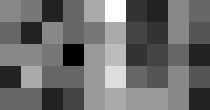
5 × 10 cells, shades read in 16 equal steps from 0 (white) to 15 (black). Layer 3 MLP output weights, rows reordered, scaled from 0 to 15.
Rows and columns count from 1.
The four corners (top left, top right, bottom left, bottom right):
7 9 9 13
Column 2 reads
8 13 7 5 9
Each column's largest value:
13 13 13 15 8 5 12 13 9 13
